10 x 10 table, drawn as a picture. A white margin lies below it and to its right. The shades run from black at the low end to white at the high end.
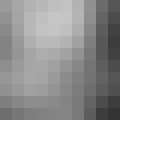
There is an overall slope up to the top left. The ninth with the highest average is the top middle. The ninth with the lowest average is the bottom right.
